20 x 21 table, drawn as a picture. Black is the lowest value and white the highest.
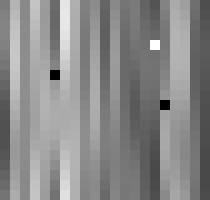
The bottom middle is the calmest part. The grain runs up and down. Three lone cells stand out: one far higher and two far lower than their neighbours. The top left is the ninth with the highest average.
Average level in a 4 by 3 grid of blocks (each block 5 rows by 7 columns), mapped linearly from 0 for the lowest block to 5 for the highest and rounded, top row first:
521 / 421 / 420 / 420
